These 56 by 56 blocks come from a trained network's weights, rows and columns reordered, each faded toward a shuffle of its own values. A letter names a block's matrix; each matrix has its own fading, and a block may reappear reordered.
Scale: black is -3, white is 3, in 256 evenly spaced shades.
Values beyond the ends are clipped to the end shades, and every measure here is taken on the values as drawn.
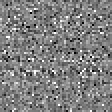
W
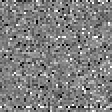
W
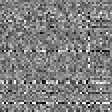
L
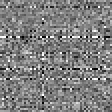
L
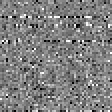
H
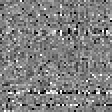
H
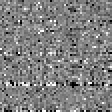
H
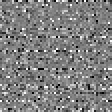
H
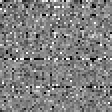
H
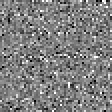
W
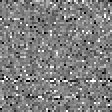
W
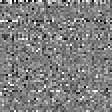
H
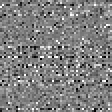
H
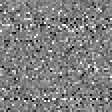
W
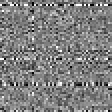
L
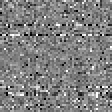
H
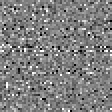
W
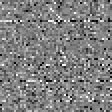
H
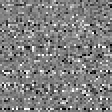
H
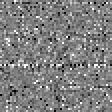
W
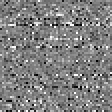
H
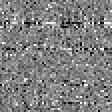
H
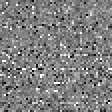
W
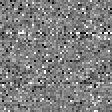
W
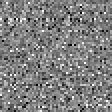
W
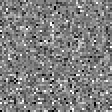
W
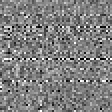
L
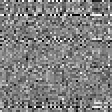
L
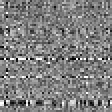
L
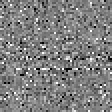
W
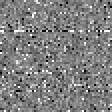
W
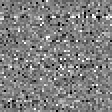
W
